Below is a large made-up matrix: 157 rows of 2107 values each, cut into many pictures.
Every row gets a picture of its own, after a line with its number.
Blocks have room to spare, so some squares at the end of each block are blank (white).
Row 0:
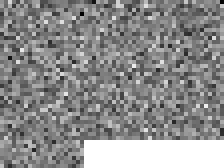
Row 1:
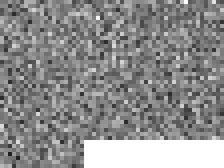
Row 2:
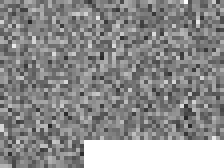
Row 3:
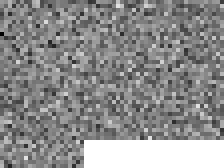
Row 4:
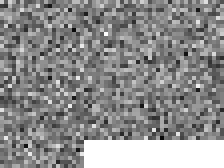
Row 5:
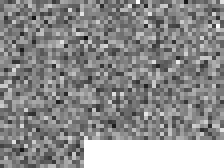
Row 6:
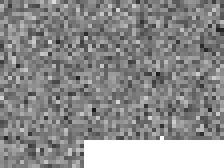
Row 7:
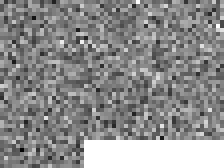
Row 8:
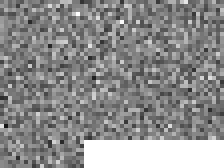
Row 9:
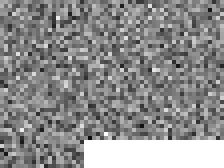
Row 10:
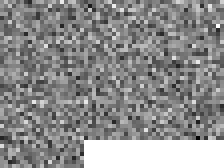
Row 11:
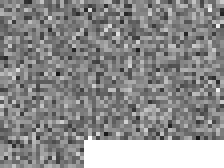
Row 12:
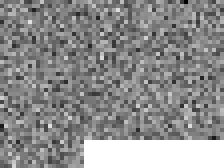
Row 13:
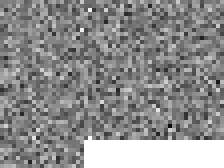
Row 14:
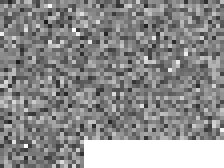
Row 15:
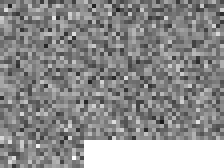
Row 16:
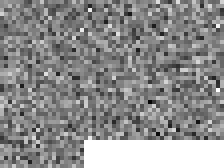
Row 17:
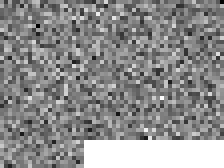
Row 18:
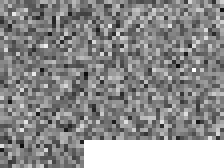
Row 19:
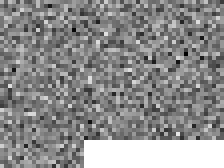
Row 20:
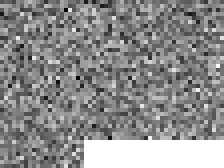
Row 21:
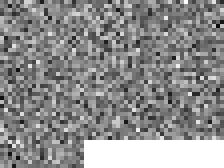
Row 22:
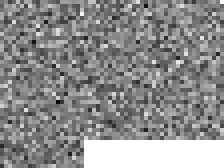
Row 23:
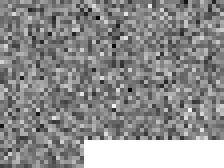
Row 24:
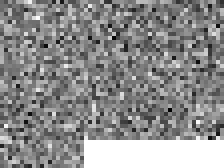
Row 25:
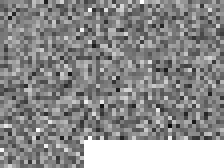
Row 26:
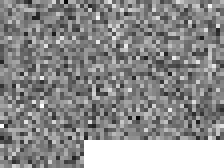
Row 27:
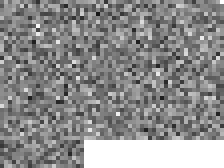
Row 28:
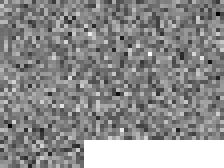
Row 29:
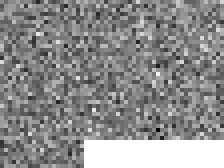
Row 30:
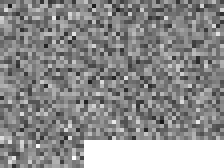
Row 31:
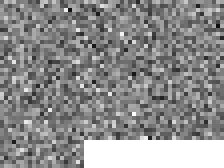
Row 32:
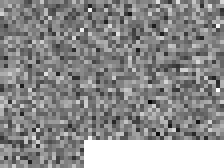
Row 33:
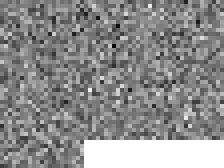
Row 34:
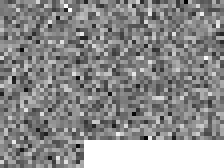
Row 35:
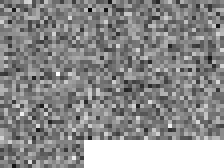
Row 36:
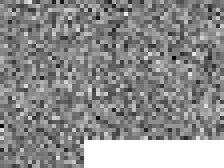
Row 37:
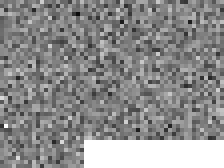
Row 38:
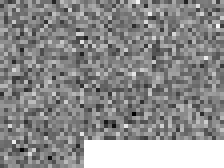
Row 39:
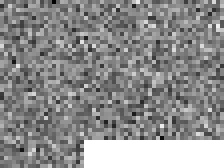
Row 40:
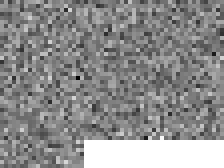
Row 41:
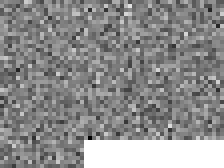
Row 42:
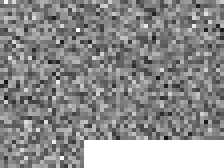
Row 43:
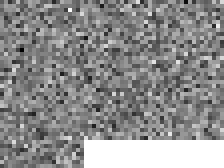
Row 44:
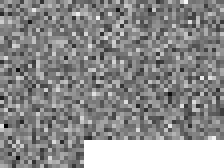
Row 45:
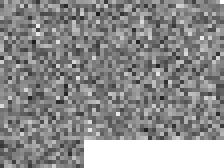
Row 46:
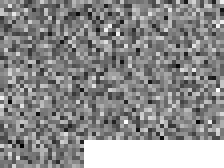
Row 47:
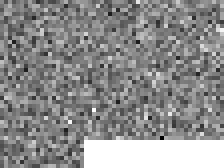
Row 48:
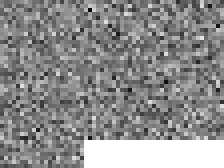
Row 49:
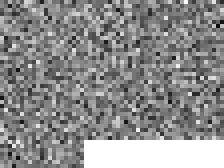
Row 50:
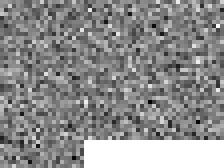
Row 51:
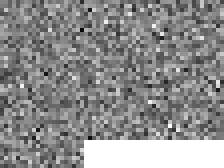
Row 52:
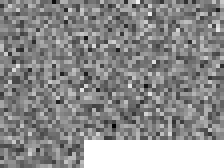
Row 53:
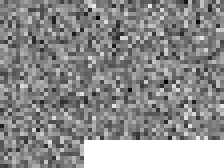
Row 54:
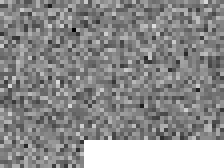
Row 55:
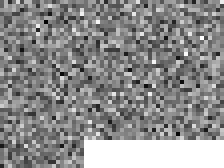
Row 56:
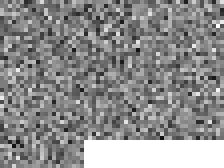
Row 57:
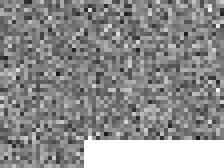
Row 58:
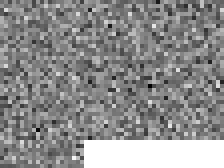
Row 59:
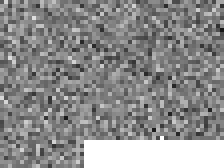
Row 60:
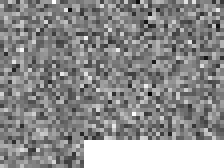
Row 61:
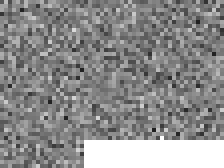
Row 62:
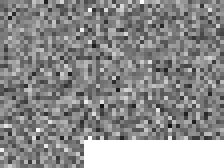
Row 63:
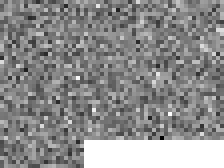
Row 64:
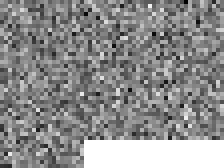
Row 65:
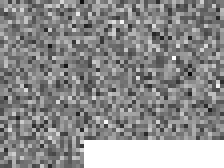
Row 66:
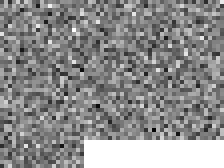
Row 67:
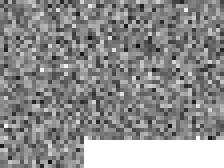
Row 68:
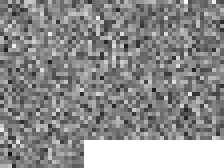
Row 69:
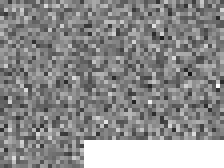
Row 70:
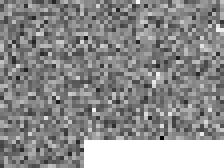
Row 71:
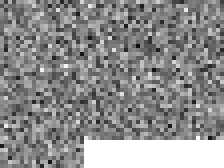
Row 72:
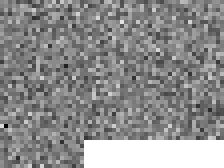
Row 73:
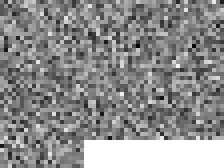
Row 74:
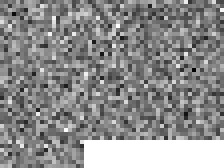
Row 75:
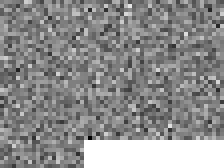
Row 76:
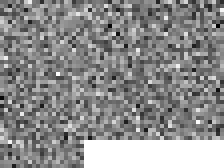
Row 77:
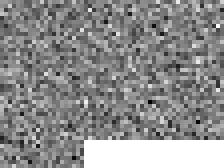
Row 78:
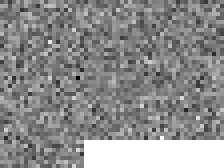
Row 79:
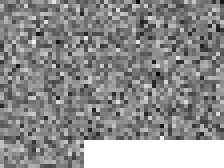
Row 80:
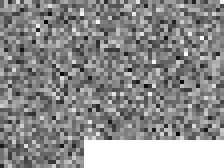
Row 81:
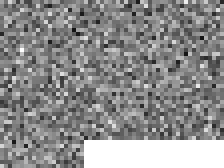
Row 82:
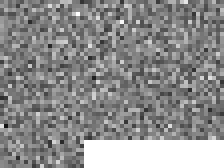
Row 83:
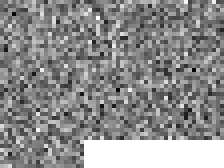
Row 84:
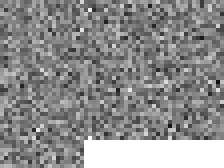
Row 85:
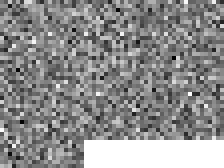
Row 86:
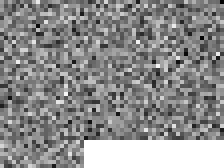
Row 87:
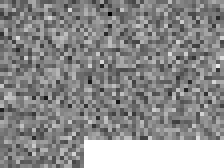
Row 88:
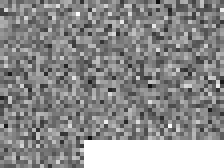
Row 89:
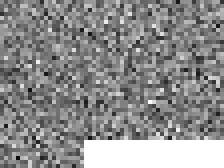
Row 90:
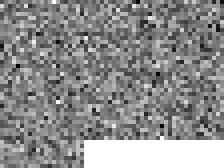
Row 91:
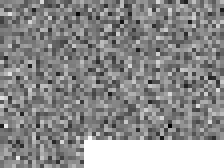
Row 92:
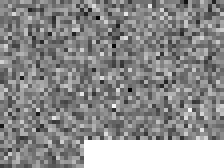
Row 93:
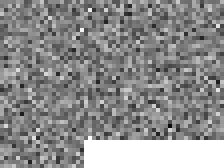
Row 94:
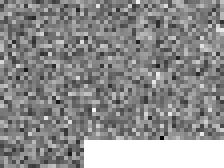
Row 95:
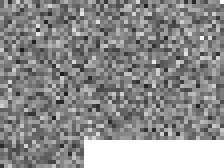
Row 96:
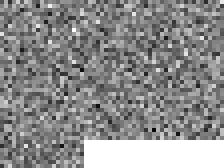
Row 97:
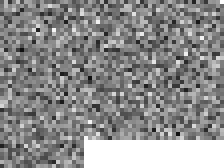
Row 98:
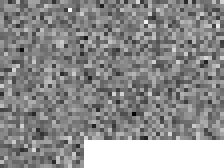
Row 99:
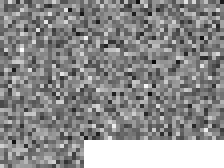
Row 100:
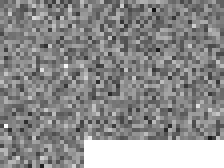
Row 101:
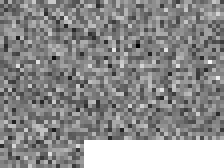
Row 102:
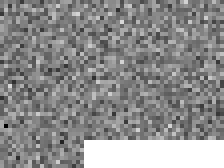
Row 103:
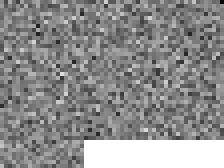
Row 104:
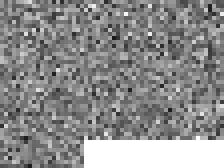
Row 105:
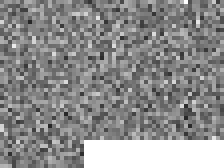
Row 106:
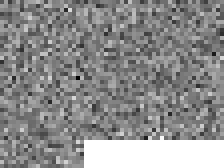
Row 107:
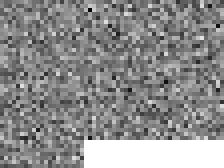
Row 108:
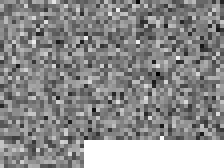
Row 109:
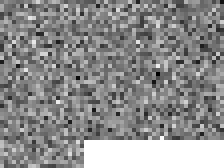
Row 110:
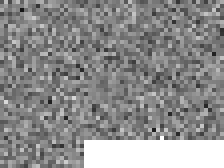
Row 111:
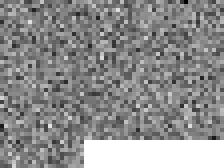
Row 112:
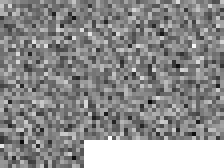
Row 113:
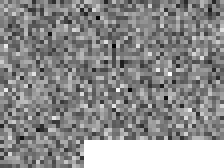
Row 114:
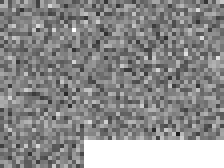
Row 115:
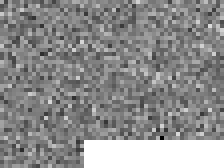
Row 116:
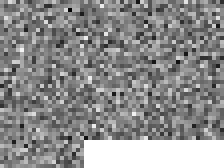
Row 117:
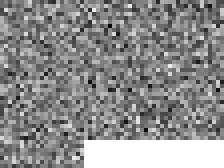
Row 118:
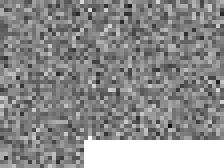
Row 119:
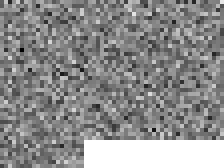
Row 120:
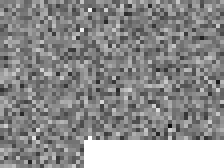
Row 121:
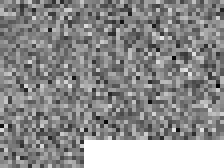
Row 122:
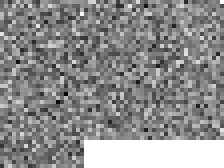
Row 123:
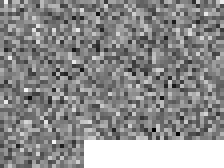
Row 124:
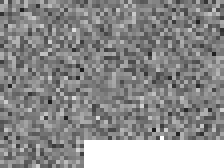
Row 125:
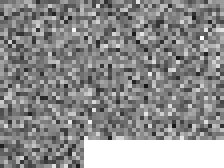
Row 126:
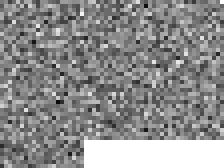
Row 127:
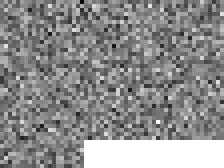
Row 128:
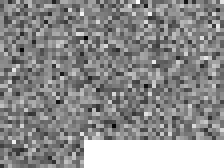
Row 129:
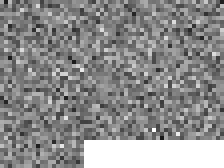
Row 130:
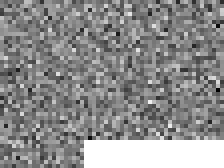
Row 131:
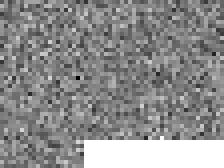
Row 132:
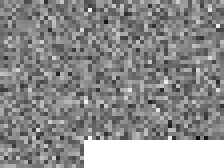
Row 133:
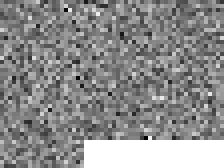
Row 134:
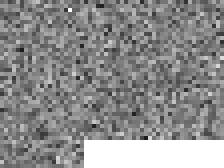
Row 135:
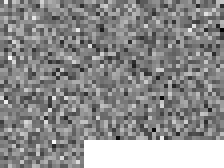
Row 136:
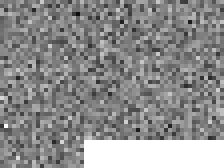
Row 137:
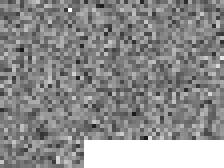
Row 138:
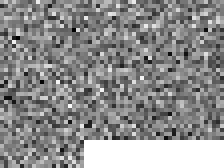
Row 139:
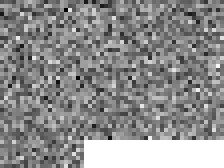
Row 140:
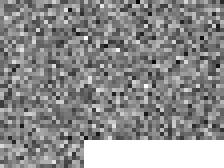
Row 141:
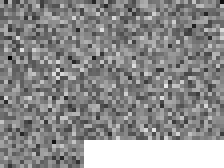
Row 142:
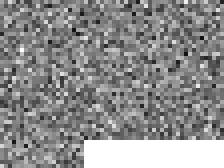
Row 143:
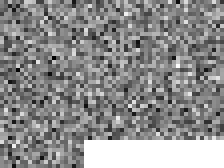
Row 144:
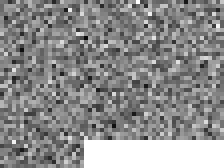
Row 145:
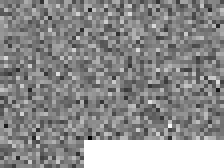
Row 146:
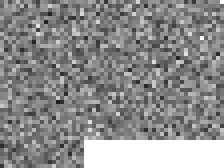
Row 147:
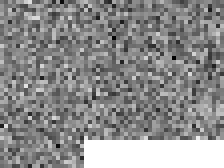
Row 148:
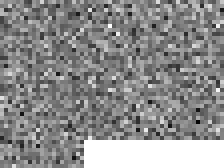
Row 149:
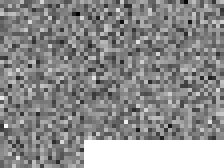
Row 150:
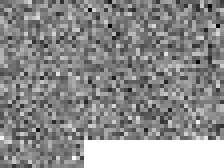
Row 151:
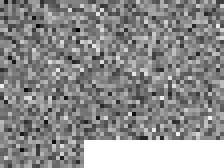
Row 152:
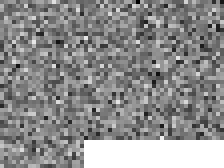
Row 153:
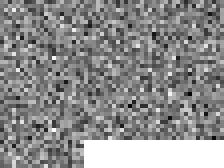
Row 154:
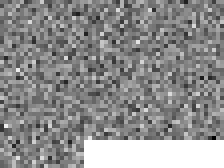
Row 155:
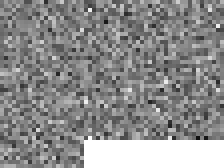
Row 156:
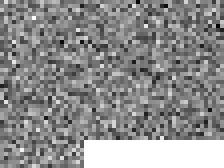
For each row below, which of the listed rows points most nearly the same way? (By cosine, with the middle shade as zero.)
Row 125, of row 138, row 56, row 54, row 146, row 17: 146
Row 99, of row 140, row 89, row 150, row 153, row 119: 140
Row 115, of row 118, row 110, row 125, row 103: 125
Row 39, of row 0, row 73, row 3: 3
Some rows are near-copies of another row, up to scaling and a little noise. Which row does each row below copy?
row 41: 75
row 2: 105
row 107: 48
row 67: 71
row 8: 82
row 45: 27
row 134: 137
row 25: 62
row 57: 11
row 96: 66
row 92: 23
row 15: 30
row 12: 111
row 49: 21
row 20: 139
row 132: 155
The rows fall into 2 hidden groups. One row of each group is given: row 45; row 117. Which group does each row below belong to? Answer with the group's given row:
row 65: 117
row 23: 117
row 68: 117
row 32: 117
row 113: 117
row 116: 45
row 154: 117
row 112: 117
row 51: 117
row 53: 117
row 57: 117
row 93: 117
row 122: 45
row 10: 117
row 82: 117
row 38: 45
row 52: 45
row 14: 45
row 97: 45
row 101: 117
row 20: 45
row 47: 45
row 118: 117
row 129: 45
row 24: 117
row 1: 117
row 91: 117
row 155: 117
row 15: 117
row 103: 45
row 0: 45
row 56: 117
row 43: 45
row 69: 117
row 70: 45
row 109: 45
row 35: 117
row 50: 117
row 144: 45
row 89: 117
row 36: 117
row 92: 117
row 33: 117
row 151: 45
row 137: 45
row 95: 45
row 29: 45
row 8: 117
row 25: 117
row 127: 117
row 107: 117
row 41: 117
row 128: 45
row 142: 45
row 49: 117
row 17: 45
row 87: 45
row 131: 45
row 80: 45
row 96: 45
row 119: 45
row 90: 45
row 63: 45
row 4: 45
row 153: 117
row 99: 45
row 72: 117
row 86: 45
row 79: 45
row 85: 117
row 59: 45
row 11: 117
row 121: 117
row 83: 117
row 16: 117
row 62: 117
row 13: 117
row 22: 45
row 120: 117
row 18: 117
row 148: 117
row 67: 117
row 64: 117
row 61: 45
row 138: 45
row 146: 45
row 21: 117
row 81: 45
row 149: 117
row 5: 45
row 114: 45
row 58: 117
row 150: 117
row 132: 117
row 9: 117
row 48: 117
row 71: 117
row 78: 45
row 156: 45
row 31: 45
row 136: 117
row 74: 117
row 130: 117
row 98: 45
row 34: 45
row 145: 117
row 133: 45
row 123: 45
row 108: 45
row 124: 45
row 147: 117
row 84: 117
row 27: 45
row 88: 117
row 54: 45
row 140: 45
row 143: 117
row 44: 117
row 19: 45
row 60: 45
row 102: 117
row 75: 117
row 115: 45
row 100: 117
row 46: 117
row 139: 45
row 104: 117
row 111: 117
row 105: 117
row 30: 117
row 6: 45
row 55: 45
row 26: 117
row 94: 45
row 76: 117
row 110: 45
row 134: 45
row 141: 45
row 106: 45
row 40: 45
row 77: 117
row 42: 45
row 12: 117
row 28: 117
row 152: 45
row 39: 45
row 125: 45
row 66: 45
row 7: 45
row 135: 45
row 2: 117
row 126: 45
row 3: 45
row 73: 117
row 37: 117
